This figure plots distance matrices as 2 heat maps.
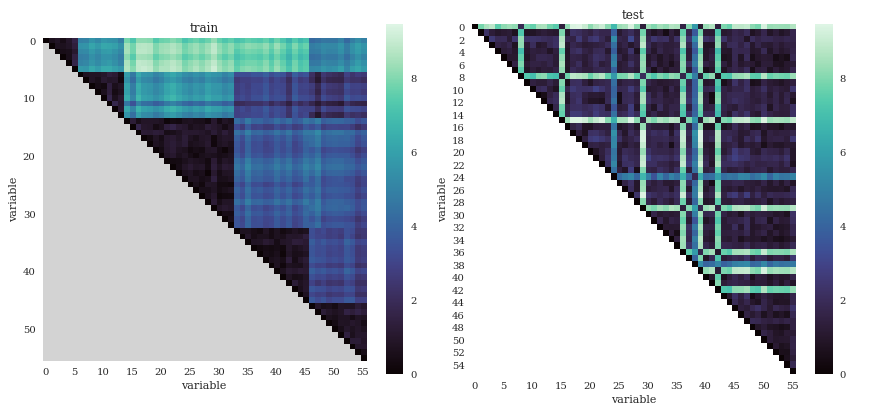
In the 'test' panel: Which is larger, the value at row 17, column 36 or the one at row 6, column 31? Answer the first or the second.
the first
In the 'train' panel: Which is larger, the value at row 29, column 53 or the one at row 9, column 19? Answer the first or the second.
the second
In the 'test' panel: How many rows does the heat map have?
56
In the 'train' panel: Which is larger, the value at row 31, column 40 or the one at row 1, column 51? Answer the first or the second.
the second
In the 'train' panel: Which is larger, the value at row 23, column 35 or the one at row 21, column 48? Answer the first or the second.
the first
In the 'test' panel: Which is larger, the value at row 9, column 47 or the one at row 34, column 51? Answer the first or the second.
the first
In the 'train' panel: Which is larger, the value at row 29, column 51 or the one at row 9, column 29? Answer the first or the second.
the second
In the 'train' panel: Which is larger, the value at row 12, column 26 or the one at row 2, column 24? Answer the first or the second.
the second
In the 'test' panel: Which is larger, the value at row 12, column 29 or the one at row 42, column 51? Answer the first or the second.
the first
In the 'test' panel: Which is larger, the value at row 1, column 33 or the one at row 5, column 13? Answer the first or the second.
the second
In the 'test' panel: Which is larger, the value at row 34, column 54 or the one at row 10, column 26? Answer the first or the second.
the second
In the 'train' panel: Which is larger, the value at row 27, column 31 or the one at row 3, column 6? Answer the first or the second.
the second
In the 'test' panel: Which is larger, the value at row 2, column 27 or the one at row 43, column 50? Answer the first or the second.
the first
